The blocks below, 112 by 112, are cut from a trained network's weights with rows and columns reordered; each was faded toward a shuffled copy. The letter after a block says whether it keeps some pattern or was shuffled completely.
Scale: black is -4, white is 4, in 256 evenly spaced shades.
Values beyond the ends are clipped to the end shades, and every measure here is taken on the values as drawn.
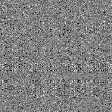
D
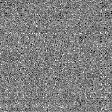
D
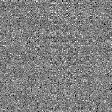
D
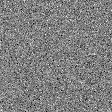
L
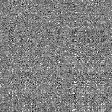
D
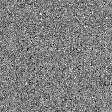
D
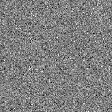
D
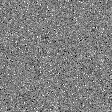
L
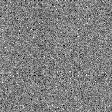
D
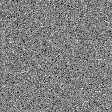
L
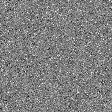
L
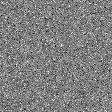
L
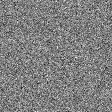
L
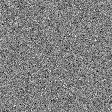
L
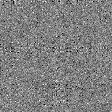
D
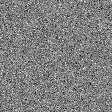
L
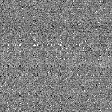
D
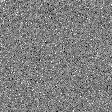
L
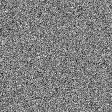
L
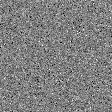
L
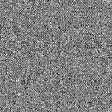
D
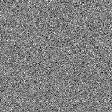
D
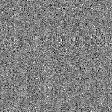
D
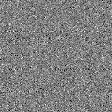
D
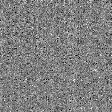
D
